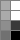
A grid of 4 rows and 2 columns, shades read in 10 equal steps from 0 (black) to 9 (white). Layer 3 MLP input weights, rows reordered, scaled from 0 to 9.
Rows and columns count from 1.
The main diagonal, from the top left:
6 9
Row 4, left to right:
4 0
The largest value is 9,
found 2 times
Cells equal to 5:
1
